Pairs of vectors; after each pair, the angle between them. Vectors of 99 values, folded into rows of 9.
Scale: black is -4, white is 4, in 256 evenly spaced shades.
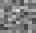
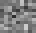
nearly opposite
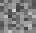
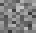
nearly opposite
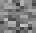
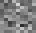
nearly opposite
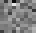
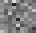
nearly opposite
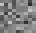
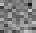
partly aligned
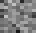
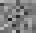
orthogonal
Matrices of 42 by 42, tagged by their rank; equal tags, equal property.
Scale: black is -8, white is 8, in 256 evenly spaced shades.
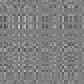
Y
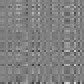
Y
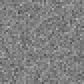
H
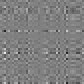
Y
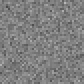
H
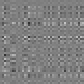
Y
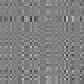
Y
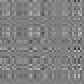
Y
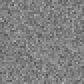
H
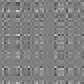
Y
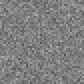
H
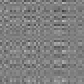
Y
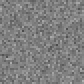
H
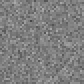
H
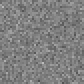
H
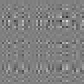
Y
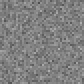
H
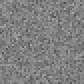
H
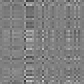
Y
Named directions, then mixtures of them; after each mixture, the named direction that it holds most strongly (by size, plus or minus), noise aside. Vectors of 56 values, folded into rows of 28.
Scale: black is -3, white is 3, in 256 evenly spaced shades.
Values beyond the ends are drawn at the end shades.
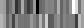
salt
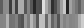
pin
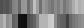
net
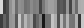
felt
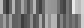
felt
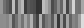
pin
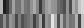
felt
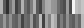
felt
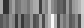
felt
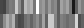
salt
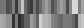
salt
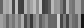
pin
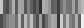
felt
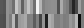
salt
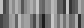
felt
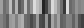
pin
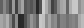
pin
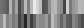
pin
